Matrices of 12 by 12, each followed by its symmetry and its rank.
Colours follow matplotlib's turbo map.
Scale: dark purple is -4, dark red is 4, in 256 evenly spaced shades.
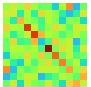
symmetric, full rank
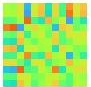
antisymmetric, rank two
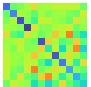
symmetric, full rank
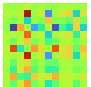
antisymmetric, rank two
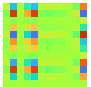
neither, rank one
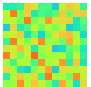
neither, full rank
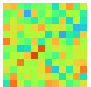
neither, full rank
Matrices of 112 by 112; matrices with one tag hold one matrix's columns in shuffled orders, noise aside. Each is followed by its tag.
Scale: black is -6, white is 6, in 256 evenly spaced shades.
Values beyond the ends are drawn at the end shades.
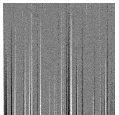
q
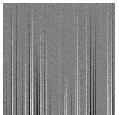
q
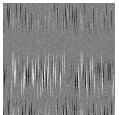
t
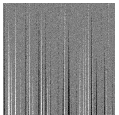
q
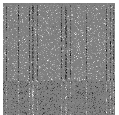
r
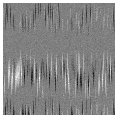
t
